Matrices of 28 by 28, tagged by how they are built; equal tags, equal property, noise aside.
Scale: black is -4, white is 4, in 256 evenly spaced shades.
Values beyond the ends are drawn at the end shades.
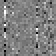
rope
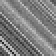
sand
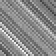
sand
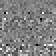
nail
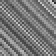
sand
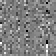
rope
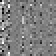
rope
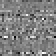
nail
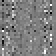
rope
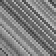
sand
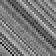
sand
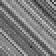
sand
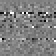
nail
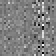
rope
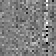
rope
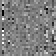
rope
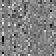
rope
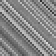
sand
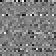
nail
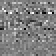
nail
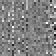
rope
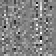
rope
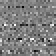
nail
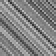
sand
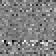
nail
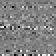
nail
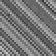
sand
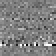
nail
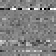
nail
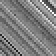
sand
